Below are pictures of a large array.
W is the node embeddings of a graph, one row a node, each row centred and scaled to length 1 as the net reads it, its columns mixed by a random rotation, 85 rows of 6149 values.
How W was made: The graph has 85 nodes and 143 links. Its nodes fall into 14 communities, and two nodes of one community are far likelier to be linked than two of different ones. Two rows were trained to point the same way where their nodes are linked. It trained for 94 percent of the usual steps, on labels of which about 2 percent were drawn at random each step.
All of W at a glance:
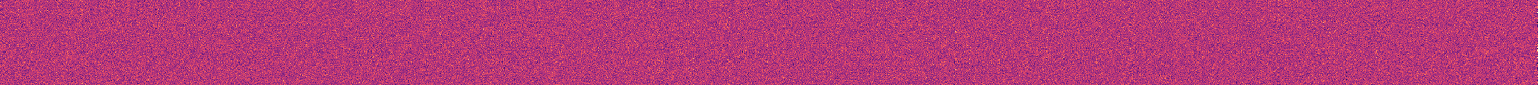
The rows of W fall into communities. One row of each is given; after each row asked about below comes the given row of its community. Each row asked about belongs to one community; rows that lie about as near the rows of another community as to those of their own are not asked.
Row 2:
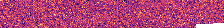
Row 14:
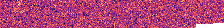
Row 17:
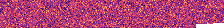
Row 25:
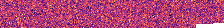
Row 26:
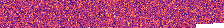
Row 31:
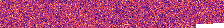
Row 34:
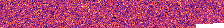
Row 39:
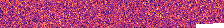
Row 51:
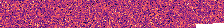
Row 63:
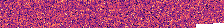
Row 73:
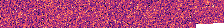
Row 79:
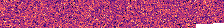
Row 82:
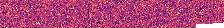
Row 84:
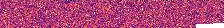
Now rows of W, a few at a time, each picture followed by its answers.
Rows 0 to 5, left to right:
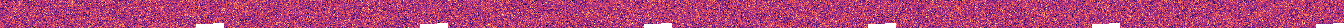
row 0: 14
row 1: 63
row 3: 79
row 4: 73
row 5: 2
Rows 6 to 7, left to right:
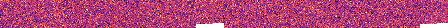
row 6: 39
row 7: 34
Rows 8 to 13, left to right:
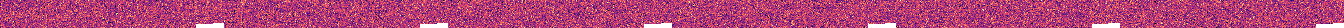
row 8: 73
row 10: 63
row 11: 82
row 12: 51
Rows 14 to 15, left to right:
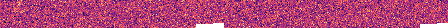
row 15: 2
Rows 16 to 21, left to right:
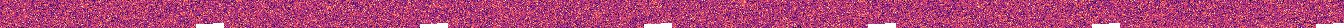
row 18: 73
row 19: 14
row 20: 34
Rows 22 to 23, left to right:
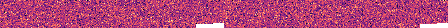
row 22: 26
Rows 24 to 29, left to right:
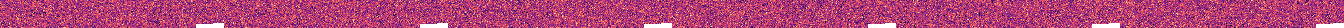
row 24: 25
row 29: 63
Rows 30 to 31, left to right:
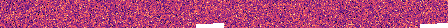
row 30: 73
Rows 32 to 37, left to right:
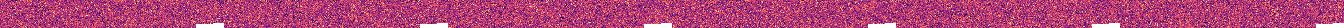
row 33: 79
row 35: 31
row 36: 34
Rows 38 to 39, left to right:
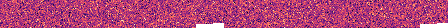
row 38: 79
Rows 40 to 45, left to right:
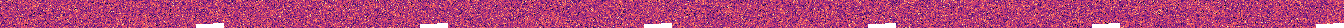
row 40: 25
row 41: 17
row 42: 2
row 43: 84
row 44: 17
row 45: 34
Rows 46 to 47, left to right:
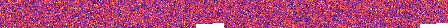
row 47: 51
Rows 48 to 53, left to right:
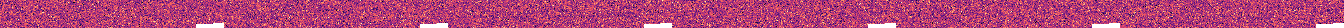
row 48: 26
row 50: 51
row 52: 84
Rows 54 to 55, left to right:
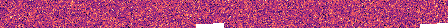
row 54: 14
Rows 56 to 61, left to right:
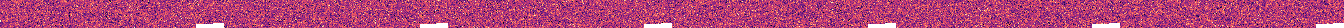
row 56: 79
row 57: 51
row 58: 84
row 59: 63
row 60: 31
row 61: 17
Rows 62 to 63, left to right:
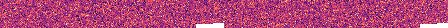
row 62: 84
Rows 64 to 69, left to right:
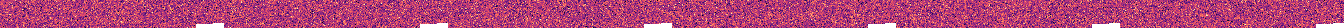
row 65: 82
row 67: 2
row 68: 25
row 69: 84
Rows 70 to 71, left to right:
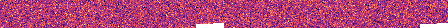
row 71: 17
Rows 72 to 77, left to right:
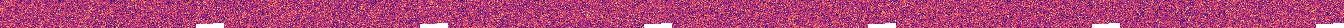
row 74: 2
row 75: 25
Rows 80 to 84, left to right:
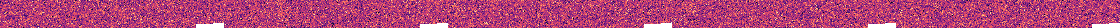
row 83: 63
